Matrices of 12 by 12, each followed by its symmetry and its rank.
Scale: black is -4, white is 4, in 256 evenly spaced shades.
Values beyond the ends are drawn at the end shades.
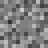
antisymmetric, full rank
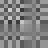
symmetric, rank one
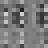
neither, rank two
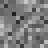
symmetric, full rank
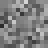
antisymmetric, full rank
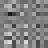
neither, rank two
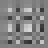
symmetric, rank one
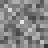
symmetric, full rank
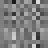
neither, rank two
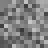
antisymmetric, full rank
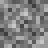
symmetric, full rank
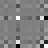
symmetric, rank one
